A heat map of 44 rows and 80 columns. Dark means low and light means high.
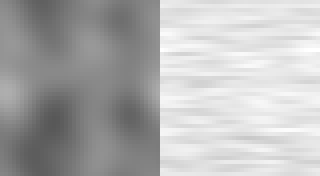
It is made of 1 by 2 panels. Panel 1,1: middling, smooth. Panel 1,2: very high, streaked across, faint in contrast.
